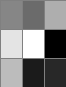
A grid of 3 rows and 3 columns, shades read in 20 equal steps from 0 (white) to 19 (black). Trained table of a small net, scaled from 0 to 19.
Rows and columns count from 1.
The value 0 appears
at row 2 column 2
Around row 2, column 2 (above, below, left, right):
11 17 2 19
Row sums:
26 21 38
